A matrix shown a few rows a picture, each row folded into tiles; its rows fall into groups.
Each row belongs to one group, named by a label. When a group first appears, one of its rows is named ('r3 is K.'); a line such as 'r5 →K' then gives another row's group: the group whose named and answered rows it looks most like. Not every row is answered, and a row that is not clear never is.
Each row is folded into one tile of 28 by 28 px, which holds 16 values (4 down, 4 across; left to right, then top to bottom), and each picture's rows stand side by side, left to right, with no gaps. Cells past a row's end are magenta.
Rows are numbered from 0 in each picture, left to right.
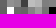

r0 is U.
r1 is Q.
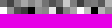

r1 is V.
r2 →V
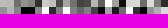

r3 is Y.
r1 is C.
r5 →V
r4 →C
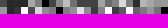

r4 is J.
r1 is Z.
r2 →V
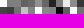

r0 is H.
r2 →J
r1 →U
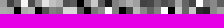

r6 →V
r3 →V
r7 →H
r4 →Y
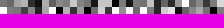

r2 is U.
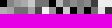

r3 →C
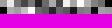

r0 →V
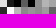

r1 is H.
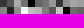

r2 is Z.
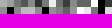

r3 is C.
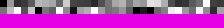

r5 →H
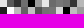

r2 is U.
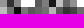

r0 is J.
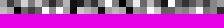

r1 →J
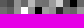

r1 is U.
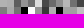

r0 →Q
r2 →V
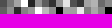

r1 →U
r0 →Y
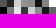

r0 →C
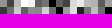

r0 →C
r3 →Q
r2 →C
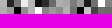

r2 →Q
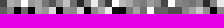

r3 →V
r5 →U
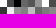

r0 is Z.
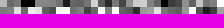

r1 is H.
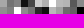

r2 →Q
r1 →Y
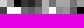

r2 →Q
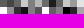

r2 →Y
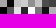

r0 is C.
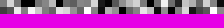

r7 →J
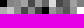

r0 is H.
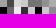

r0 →C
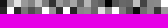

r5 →Y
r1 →J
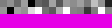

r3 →J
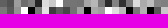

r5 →Y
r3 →V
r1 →C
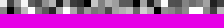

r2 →U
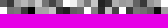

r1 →V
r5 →Y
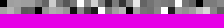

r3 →J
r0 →H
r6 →V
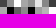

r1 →V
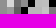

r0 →Q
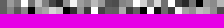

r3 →U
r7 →H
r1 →V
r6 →Z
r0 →Y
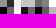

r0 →C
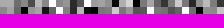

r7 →V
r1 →Y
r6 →J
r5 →U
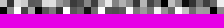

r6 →Z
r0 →C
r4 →J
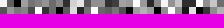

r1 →U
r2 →C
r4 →Y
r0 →Z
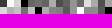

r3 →Q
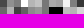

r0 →Y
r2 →V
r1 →Q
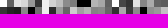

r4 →Z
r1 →C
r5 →V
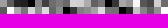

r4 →Y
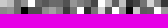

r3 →C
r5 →J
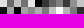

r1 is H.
